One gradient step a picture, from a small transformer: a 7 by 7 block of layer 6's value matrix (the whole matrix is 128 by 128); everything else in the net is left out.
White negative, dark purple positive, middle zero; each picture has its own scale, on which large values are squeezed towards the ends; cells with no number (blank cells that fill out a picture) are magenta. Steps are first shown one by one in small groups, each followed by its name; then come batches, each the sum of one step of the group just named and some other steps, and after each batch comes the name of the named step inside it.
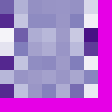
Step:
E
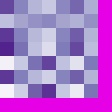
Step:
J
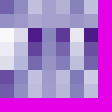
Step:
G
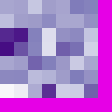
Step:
J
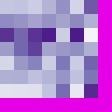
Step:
G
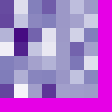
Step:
E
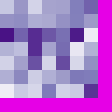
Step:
G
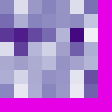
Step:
E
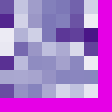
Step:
E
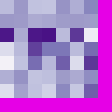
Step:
G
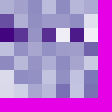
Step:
E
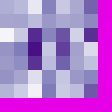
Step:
G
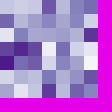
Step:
E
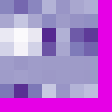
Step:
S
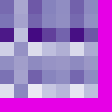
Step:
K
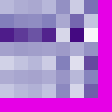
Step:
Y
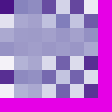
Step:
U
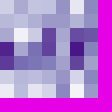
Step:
S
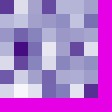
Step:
U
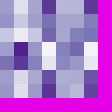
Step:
S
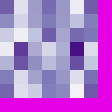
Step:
S
